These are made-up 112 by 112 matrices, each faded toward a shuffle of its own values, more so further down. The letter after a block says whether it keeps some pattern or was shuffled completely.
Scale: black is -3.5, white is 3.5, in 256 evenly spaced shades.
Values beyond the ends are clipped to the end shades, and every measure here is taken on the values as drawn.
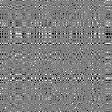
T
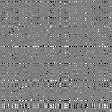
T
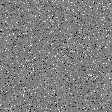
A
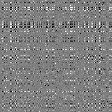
T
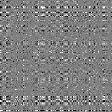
T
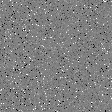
A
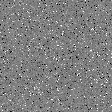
A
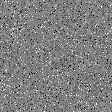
A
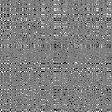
T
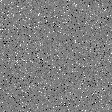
A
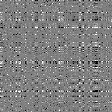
T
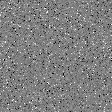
A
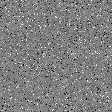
A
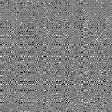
T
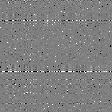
T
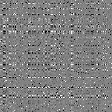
T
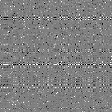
T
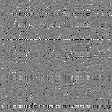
T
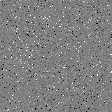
A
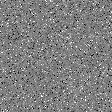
A
